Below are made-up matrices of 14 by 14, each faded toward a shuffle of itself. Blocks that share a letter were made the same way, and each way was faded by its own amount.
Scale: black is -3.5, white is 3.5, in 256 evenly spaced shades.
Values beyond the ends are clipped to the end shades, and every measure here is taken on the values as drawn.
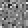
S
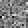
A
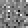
A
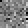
S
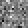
A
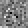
A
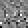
S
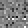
S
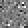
A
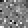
A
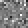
A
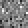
A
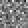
A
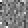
S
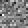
A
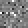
A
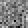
A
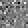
A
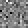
A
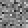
S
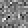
A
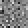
S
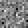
A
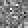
S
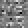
S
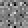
S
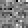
S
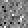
S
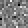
A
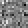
A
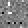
S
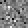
A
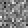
A
